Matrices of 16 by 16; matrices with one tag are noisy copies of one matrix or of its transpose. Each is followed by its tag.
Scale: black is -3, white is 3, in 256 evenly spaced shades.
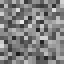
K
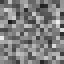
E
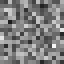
E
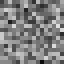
E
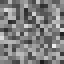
E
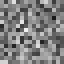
K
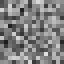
E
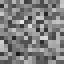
K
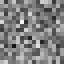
K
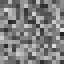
E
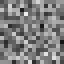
E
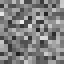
K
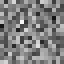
K
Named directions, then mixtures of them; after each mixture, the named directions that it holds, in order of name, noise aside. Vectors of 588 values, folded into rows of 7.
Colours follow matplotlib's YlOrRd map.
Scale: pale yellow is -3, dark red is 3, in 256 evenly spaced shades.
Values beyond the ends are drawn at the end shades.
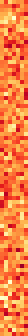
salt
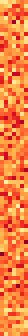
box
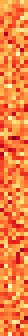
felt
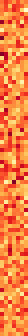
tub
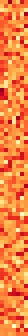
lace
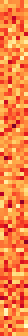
box, salt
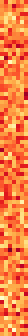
salt, tub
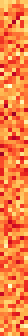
box, felt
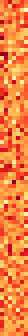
lace, tub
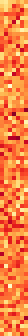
box, felt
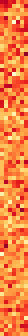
box, felt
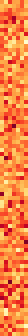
box, salt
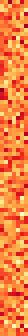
lace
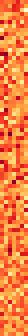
tub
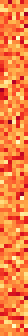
lace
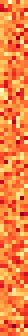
lace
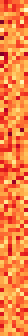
tub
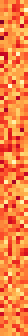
felt, tub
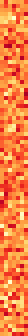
salt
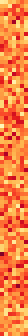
box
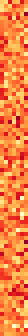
box, lace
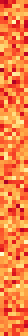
box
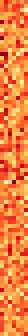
tub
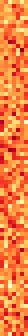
felt, salt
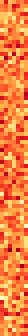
salt, tub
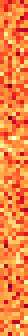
felt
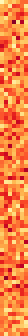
box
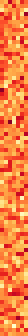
lace
